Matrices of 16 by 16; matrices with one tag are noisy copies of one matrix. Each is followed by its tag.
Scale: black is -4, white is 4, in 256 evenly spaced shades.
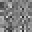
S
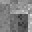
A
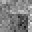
A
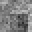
A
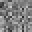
S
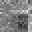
A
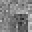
A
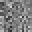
S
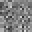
S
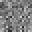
S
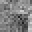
A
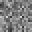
S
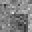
A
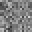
S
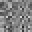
S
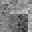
A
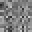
S
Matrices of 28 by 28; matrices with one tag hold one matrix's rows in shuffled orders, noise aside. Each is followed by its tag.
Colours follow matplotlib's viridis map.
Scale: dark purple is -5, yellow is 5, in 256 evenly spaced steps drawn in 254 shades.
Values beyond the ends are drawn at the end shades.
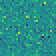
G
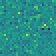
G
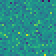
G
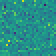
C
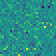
G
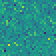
C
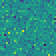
C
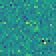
G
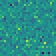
G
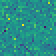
C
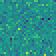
G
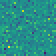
C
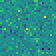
G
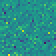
C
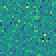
G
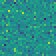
C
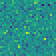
G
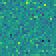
G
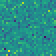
C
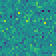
G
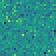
C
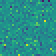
G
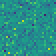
C
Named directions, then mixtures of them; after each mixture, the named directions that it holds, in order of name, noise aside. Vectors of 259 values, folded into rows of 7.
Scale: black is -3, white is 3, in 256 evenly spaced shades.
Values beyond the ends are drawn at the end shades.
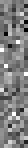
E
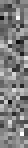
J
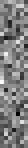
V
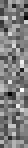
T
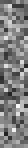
J, T, V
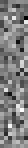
E, T, V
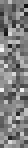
E, J, T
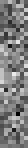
E, J, V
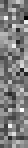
E, T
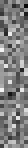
E, T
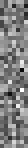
T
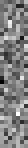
V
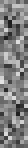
T, V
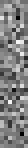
J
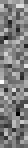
V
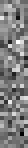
J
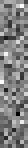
V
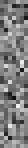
T, V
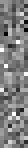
E
